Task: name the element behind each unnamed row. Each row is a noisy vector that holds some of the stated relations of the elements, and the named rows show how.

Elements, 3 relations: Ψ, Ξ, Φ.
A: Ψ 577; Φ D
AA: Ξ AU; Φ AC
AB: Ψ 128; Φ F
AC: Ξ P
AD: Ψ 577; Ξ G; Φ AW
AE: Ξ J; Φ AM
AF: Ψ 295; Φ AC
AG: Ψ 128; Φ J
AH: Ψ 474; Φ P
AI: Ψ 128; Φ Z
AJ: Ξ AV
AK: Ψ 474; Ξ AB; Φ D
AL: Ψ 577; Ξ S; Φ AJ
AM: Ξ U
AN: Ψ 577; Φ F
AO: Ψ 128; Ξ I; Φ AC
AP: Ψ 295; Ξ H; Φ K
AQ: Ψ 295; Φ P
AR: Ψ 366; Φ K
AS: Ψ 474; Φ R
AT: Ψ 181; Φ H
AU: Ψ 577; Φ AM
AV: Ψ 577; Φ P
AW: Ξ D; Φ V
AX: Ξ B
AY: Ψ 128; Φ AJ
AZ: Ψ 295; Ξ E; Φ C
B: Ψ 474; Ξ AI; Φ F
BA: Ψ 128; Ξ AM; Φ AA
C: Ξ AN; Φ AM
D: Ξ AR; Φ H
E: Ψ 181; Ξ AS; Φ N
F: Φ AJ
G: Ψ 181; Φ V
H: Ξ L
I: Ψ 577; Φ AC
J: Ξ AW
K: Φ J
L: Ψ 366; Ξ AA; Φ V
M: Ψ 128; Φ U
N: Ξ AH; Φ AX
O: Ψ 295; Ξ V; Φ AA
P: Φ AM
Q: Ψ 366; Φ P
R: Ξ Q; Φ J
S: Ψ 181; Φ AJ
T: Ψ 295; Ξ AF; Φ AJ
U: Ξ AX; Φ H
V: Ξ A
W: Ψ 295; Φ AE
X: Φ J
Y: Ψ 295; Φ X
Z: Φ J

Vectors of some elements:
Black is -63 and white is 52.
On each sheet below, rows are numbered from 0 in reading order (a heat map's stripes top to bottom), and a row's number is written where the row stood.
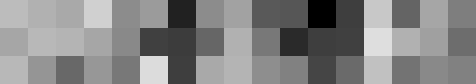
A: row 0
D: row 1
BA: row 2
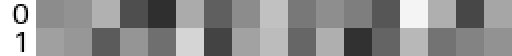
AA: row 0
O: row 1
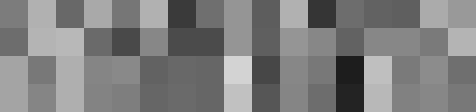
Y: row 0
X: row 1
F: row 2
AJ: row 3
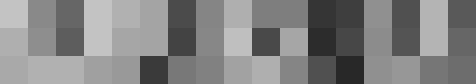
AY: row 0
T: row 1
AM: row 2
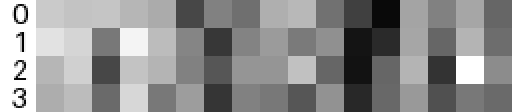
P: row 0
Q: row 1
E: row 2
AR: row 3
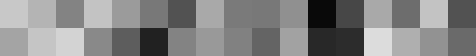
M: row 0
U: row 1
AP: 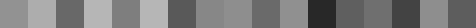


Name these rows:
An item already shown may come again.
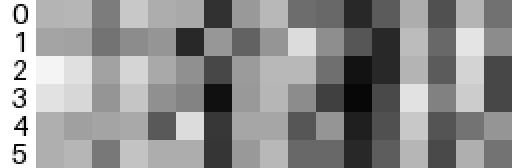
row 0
S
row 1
N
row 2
AH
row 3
AK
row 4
I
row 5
S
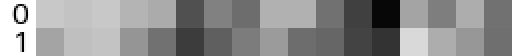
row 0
P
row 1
H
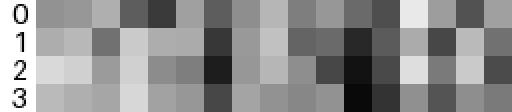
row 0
AC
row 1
S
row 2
AK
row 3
AU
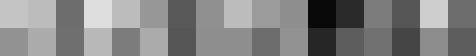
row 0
AQ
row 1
AP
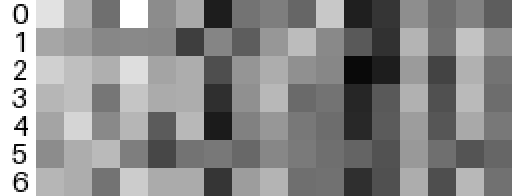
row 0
L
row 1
AX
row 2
AV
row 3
S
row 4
AS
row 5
K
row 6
S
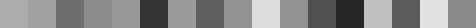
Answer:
N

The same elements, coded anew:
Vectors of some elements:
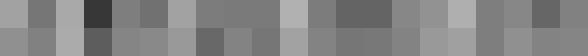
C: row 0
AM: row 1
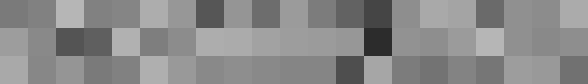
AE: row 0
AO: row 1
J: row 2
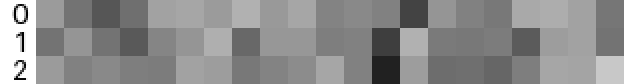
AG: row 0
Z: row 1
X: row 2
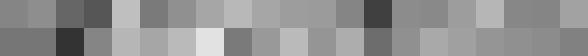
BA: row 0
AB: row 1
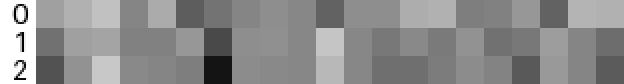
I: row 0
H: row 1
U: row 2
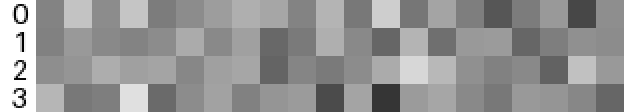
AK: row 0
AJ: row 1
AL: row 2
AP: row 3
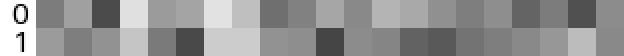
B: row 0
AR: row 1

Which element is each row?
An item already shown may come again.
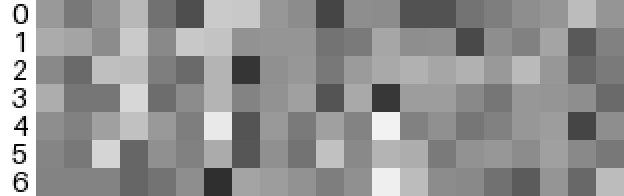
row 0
AR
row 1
AS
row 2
AQ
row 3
AP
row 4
AH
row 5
P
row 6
AT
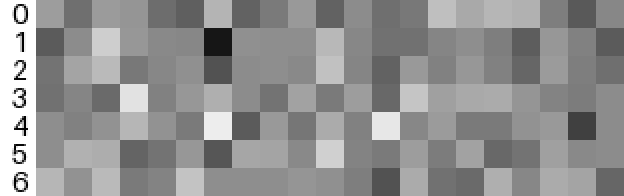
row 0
AZ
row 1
U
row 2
H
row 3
T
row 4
AH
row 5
D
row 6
R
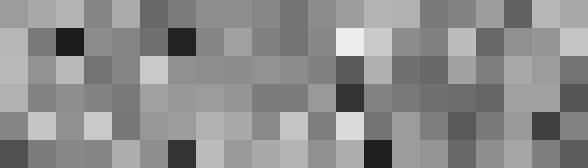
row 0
I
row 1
E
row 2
R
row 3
K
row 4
AK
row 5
M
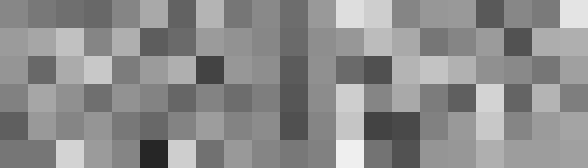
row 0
S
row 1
I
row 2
W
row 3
AD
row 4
L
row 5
Q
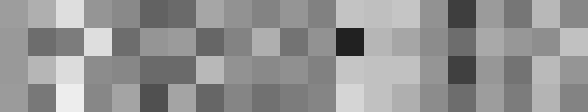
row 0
A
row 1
Y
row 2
A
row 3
AV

